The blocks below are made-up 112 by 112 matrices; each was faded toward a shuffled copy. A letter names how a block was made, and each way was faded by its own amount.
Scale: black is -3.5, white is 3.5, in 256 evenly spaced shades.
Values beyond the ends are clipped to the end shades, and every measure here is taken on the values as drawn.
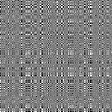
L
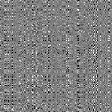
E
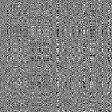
E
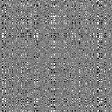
E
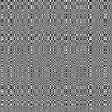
L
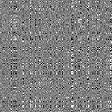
E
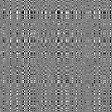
L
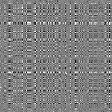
L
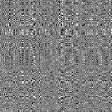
E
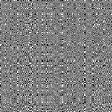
E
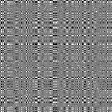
L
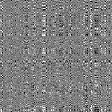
E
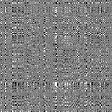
E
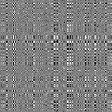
L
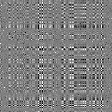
L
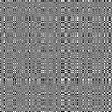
L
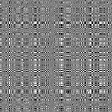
L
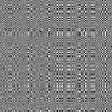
L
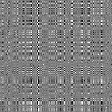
L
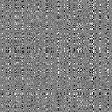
E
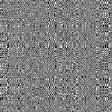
E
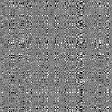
E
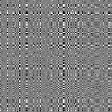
L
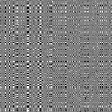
L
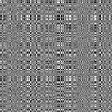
L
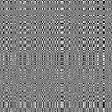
L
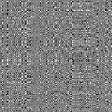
E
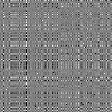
L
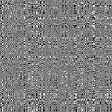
E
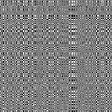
L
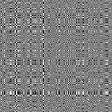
L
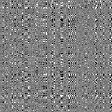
E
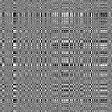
L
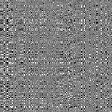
E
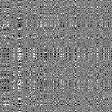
E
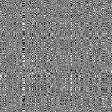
E
